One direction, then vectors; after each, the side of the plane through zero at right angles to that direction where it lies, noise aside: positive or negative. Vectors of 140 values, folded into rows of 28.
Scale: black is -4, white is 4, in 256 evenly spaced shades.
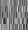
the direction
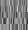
positive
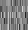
positive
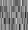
positive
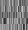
positive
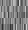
negative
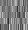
negative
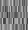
positive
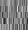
positive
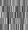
negative
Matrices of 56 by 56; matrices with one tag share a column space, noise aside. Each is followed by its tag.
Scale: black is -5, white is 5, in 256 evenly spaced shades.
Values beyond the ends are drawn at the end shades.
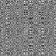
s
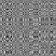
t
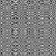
s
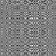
s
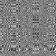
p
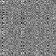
s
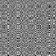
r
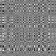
p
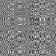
t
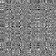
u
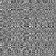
u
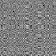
r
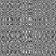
t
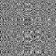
t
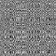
t
